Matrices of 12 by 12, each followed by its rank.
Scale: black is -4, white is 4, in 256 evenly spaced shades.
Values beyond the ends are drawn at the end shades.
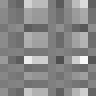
one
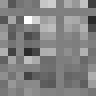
two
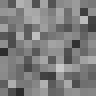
full rank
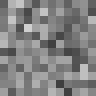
full rank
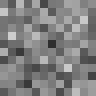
full rank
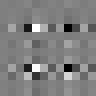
one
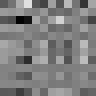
two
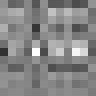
two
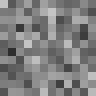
full rank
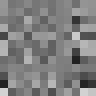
two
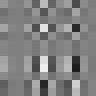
one
